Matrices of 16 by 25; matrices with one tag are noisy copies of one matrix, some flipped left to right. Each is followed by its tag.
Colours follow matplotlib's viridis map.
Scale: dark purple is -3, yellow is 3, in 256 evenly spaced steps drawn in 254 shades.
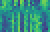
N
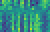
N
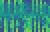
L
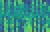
L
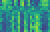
N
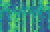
N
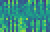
L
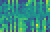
L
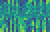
L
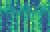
N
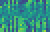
L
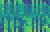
L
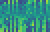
L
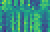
N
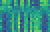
N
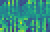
L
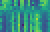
N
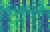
N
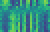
N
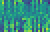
L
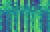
N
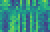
N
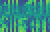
L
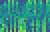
L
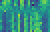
N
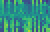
L
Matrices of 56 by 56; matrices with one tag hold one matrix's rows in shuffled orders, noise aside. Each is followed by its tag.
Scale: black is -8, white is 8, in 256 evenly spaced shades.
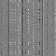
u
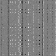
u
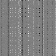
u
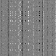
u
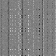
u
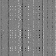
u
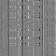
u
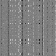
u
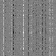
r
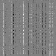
r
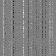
r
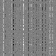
r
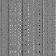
u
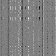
u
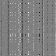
u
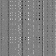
u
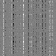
r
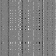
u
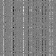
r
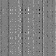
u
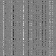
r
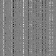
r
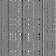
u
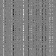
r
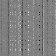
u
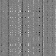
u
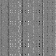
u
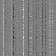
r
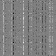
r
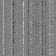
r
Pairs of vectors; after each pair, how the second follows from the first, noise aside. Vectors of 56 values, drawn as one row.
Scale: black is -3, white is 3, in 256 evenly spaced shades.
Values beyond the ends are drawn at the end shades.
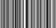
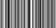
reversed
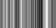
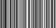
shuffled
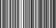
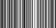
reversed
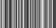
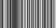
shuffled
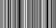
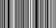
reversed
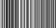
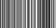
reversed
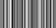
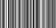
shuffled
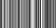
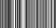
reversed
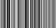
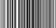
shuffled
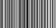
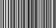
reversed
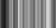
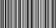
shuffled
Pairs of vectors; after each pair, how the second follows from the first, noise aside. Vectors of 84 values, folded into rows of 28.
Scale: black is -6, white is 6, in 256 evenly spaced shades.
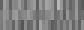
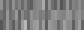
reversed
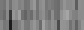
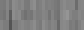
shrunk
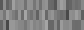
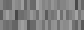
reversed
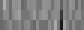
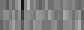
reversed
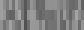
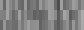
reversed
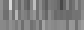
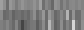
reversed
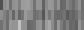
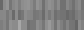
shrunk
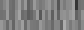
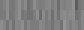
shrunk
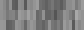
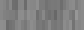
shrunk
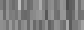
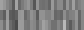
reversed
